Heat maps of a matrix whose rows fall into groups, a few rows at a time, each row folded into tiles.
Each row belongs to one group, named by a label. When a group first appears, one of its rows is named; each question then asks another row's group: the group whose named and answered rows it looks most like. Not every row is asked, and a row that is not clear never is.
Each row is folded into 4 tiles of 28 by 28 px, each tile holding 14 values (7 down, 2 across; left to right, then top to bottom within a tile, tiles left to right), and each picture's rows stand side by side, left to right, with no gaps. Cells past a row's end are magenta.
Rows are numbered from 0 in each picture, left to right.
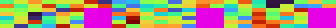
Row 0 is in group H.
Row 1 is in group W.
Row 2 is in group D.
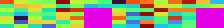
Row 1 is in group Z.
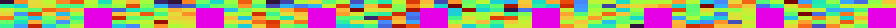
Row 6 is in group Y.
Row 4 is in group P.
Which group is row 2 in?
D
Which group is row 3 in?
H
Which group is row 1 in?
D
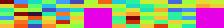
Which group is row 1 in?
W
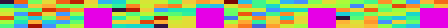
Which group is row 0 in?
Z
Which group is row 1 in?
P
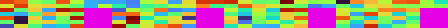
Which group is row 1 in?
W
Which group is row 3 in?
Z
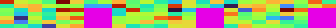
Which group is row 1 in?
P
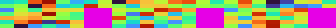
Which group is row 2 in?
D
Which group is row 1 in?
Z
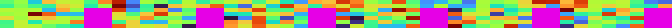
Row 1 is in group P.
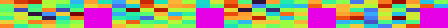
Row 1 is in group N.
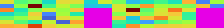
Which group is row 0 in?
Y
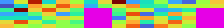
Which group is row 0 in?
N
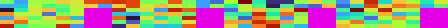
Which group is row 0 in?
W
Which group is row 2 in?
D
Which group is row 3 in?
N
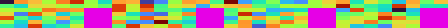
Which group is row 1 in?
Y
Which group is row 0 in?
Z
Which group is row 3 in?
P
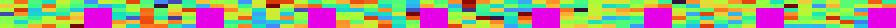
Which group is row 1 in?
D
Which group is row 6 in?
Z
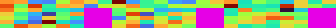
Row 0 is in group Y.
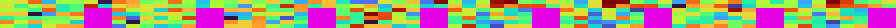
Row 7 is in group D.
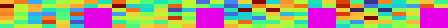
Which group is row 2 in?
N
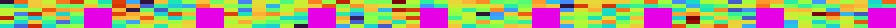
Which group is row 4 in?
H
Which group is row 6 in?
W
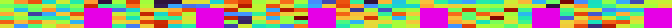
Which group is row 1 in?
D
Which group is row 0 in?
H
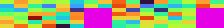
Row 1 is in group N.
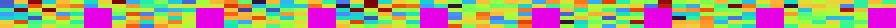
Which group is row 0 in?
N
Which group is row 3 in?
N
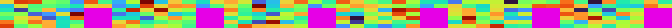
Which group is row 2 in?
Y
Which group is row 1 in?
N
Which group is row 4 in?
W
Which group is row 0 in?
H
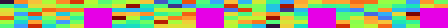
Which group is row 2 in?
P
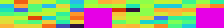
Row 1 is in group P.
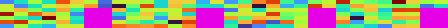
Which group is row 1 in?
Y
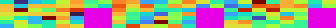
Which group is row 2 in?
N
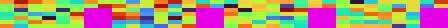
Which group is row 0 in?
H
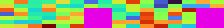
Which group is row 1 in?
D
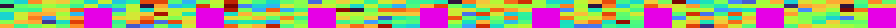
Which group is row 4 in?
Z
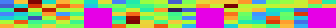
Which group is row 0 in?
N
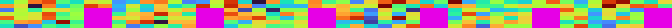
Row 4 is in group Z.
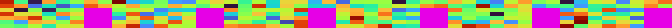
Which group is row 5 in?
W
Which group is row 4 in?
Y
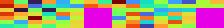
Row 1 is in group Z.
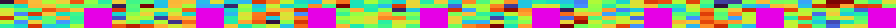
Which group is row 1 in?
Y
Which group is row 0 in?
Z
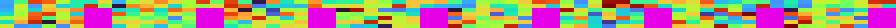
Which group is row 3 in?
P
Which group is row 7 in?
W
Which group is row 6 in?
H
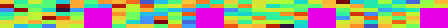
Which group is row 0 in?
P
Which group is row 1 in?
Y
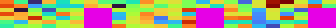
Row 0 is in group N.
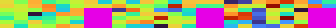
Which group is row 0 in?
H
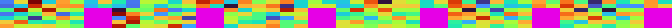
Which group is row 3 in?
N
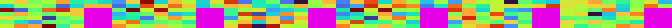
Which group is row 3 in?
N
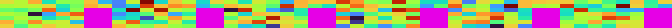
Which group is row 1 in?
N
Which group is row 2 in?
P
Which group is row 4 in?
P
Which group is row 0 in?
H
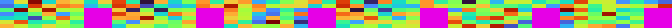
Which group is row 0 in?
N
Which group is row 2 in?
Y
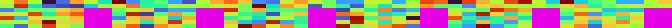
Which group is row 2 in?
Y
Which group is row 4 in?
Z
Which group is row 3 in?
W
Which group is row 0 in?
D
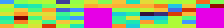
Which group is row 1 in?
H
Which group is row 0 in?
W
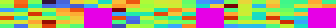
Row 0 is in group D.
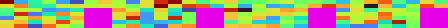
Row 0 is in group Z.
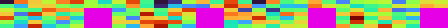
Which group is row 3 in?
W
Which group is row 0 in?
Z
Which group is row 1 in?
D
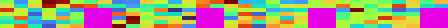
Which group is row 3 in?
P
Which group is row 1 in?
W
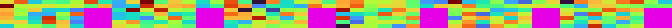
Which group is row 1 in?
N
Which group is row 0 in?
Y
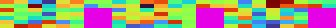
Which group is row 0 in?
Y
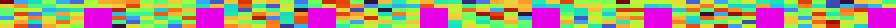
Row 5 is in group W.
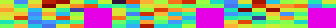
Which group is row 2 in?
N
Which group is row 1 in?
Z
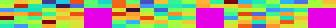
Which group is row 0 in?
D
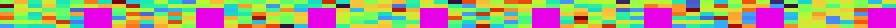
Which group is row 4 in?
Z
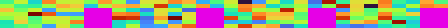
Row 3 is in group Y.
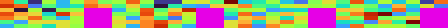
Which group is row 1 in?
D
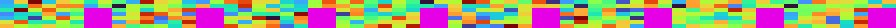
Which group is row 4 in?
H
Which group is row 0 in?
N
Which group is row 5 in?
W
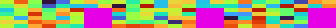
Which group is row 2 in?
D
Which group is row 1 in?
Y
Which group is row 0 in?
D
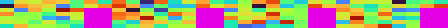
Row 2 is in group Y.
